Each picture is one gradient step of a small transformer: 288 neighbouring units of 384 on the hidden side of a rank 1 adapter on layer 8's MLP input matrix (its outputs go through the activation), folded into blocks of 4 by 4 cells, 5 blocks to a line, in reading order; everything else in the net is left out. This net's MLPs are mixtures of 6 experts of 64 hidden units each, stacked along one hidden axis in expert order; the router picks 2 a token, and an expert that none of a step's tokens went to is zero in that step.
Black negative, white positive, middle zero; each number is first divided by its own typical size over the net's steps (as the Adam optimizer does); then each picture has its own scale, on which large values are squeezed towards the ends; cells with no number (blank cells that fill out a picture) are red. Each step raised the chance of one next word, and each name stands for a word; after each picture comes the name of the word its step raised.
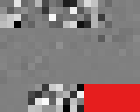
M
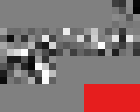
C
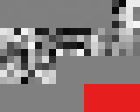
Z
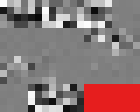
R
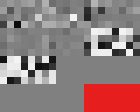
Z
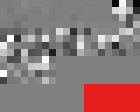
M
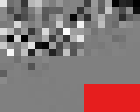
C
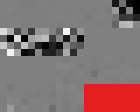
C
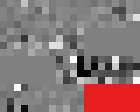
M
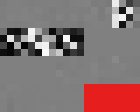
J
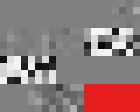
Z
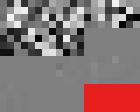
J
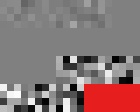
R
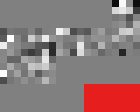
M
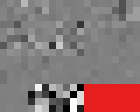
M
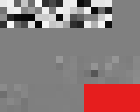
R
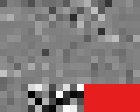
J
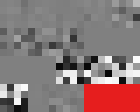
R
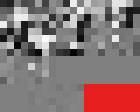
J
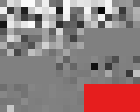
Z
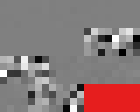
M
